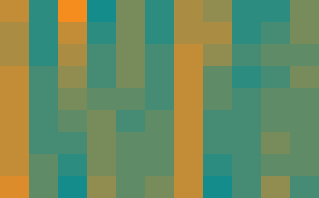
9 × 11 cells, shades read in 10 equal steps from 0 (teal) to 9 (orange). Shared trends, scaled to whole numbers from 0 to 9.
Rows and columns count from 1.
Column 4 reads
0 1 2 2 3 4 4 4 5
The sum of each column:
62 17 37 25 30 21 61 27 15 26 29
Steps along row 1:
down up down up down up down down same up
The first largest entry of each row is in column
3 3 7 1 1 1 1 1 1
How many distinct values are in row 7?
4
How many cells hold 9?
1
